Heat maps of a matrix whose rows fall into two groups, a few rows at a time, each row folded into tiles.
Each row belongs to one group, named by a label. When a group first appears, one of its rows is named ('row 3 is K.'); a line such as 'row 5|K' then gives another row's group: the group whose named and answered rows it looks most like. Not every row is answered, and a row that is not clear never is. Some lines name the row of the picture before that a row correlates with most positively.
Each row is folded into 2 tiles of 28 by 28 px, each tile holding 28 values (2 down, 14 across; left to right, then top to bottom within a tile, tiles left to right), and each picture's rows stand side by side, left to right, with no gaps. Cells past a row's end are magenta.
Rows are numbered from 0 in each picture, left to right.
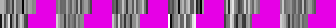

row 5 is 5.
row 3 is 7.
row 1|5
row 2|5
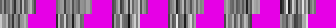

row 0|5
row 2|7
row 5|7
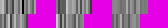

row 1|5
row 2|7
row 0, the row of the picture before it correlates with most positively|4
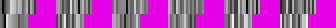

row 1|7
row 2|5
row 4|7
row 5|7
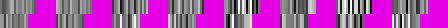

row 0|5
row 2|7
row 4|7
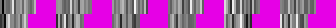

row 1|7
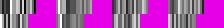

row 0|5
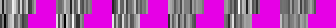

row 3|7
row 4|7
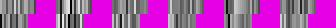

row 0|7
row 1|5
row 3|5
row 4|5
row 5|5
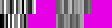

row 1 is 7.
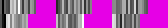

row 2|5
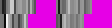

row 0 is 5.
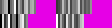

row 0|7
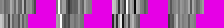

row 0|5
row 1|5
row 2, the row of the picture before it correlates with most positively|0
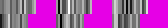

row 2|5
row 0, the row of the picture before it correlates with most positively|3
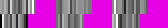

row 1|5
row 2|5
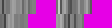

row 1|5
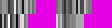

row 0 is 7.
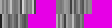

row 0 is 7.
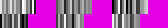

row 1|7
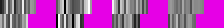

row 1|7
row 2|7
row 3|7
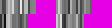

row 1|5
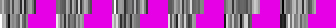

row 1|5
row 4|7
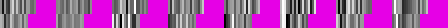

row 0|5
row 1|7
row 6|5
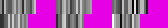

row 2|5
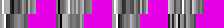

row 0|5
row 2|5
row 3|7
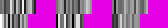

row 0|5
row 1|7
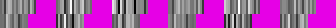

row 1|7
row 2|7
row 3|5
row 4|7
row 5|7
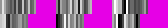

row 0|5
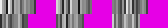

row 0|7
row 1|7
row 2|5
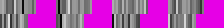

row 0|7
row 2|7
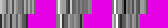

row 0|7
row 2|5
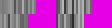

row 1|7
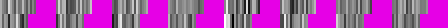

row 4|5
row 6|5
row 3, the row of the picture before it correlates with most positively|0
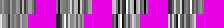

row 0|5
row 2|7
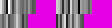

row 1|7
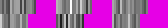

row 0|5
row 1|7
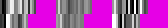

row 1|5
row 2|5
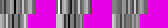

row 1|5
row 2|5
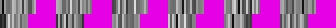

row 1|7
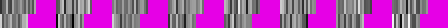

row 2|5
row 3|7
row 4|7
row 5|7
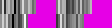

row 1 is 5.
